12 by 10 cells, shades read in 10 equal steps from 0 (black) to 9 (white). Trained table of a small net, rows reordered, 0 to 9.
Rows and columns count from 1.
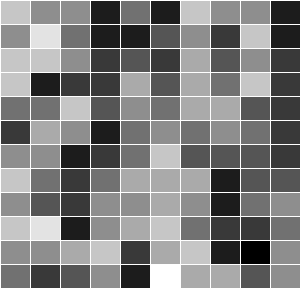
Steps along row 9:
down down up same up down down up up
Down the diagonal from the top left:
7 8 5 2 5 5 3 1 4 4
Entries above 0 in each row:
10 10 10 10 10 10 10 10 10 10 9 10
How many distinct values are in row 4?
6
